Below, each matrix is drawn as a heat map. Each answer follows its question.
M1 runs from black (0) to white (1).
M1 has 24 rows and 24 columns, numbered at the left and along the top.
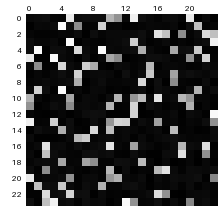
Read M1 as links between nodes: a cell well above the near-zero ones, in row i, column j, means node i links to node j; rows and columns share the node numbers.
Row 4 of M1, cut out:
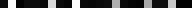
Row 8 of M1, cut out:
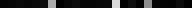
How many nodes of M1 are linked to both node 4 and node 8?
3
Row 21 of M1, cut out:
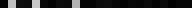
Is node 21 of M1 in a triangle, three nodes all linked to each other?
yes
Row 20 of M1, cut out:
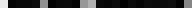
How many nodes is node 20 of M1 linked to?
5
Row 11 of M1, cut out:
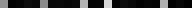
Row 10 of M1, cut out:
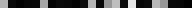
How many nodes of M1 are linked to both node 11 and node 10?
4
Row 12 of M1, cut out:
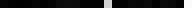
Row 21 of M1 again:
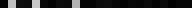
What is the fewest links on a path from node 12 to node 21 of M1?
5
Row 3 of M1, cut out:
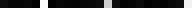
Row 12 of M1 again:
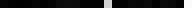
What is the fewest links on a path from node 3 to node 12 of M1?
2
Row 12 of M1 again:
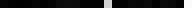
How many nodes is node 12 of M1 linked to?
2
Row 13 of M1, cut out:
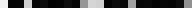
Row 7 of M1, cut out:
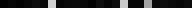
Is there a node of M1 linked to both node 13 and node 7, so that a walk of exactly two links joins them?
no
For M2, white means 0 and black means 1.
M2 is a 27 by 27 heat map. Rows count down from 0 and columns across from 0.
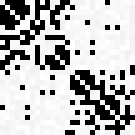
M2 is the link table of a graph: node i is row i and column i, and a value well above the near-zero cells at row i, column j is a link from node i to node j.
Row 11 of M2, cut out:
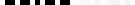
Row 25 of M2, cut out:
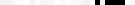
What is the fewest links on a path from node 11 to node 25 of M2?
3
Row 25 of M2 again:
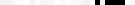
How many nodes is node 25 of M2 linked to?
5
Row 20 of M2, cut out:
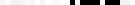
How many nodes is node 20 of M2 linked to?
8
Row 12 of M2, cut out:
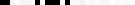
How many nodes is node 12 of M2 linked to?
7
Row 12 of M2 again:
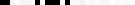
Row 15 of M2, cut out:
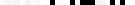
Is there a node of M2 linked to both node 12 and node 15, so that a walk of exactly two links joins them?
yes
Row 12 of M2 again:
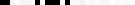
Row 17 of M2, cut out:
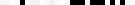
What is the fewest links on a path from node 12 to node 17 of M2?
3
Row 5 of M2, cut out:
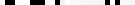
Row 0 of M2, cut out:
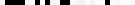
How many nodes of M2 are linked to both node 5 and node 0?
4
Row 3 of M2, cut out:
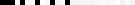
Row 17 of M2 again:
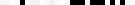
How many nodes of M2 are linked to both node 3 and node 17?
1
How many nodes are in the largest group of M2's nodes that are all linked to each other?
5
